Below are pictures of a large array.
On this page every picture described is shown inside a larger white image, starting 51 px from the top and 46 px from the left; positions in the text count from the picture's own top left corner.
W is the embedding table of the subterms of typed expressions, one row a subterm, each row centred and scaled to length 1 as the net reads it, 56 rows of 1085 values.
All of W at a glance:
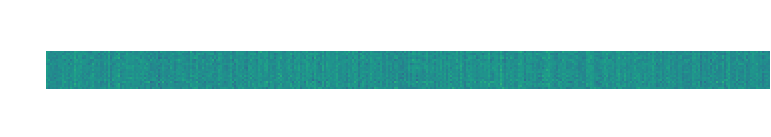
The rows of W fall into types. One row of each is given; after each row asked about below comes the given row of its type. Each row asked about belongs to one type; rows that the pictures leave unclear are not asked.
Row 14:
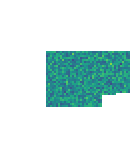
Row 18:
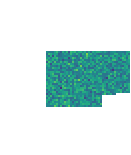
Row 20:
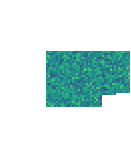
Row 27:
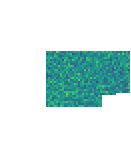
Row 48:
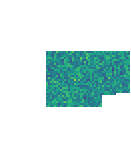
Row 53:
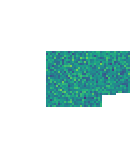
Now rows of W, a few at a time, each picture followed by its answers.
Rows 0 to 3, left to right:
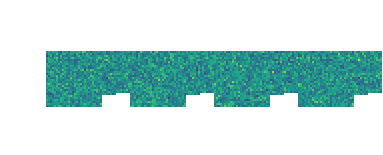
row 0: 18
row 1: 48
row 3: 14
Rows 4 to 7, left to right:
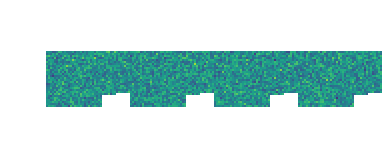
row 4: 53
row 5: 14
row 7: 48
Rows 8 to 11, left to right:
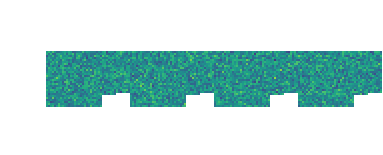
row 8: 20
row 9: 48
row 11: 53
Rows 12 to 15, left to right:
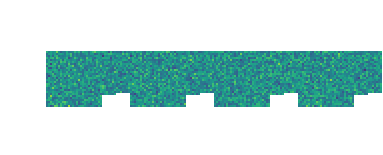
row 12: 27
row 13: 18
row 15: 18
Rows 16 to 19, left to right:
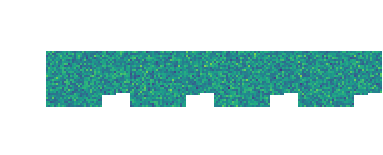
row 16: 20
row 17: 14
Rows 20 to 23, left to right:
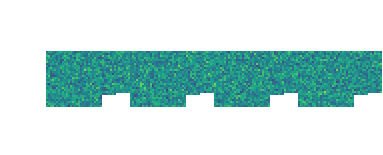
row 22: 20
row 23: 27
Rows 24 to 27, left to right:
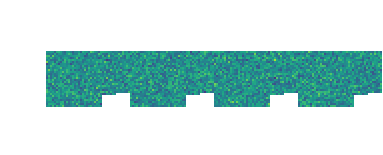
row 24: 27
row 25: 20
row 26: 14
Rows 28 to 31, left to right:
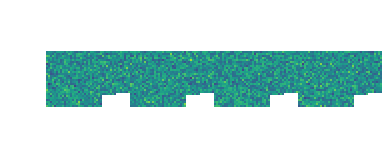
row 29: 14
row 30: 48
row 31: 18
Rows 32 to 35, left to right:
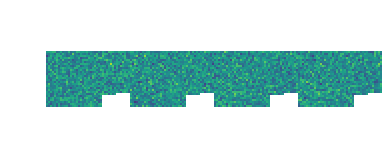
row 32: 14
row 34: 27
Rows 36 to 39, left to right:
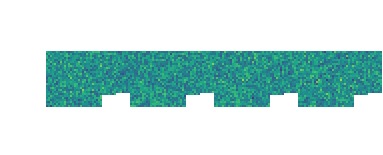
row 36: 53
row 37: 48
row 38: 48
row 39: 27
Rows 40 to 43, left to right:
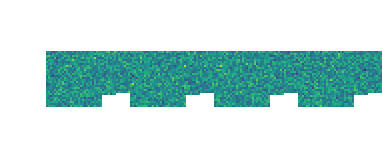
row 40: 53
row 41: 27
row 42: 27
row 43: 18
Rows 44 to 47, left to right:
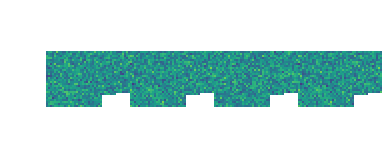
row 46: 20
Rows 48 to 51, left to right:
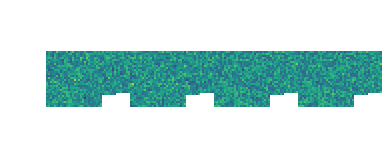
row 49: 14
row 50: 48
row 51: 48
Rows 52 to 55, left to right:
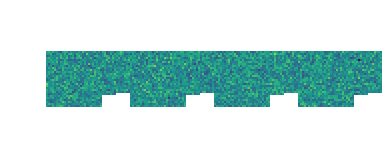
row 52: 20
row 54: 53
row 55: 20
